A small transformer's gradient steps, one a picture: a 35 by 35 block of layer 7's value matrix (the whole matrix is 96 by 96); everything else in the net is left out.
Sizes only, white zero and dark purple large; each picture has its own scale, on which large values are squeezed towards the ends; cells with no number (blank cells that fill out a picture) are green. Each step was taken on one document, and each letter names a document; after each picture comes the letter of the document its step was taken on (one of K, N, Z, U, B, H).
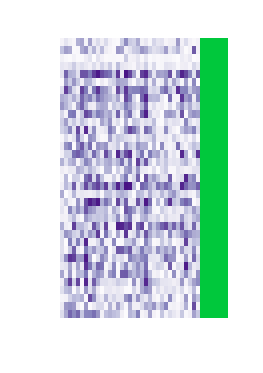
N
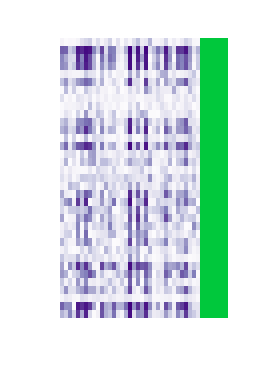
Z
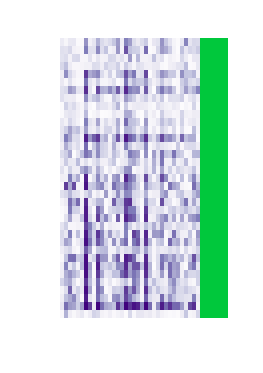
N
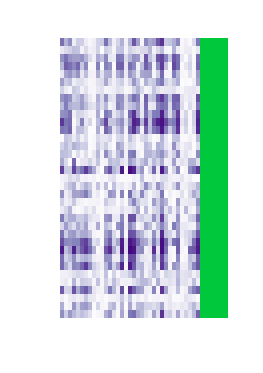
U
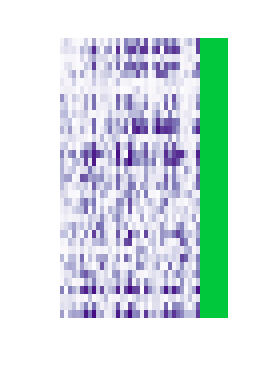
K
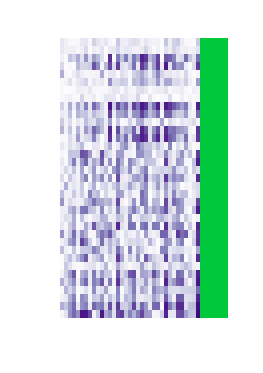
K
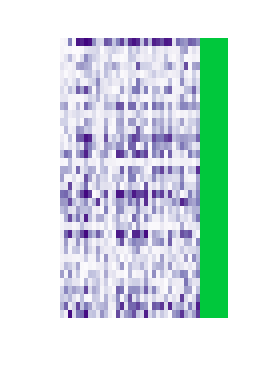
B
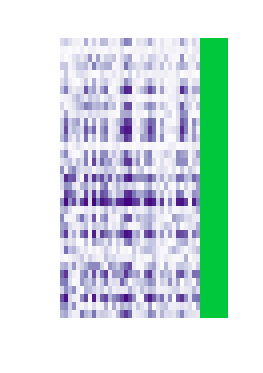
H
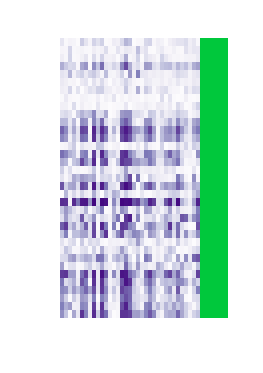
H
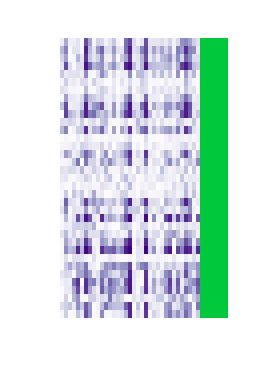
Z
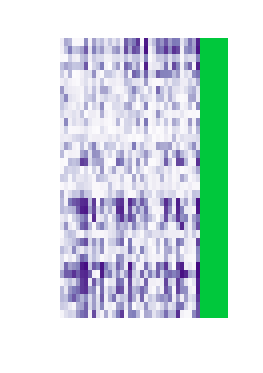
K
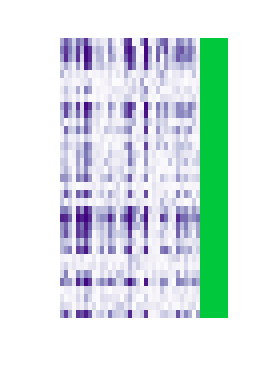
Z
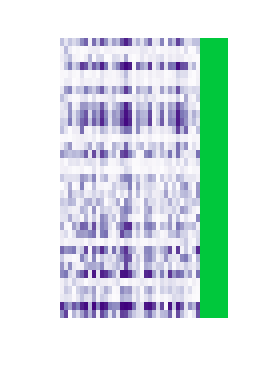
H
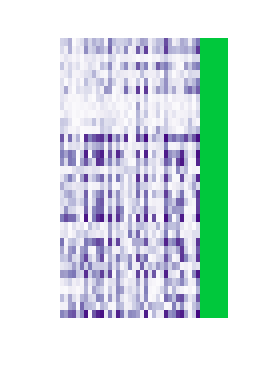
K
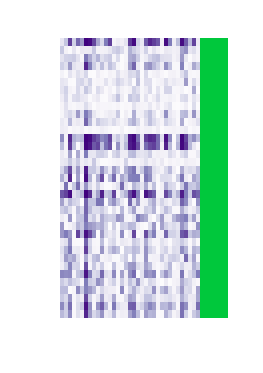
B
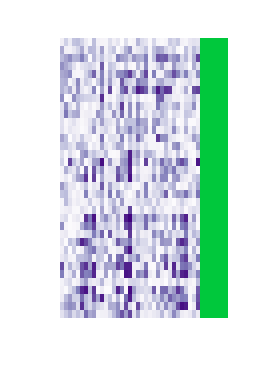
K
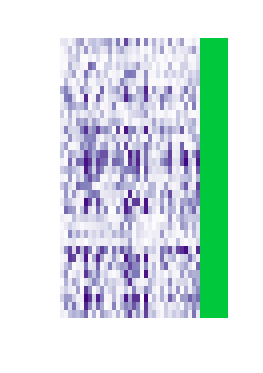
N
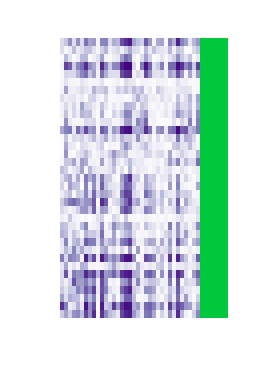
H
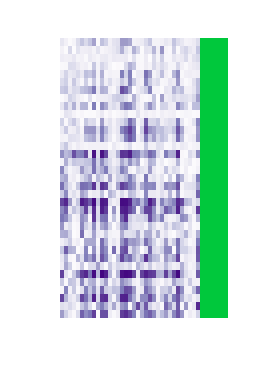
H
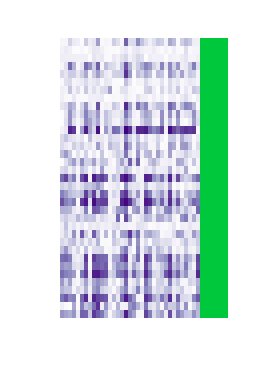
H
